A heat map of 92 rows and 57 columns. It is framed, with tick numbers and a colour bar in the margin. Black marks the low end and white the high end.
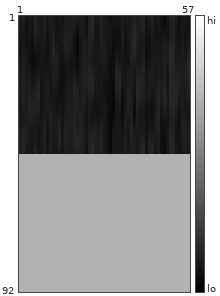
The table splits into 2 rows of 1 panel. Panel 1,1: very low, streaked downward, faint in contrast. Panel 2,1: high, flat.
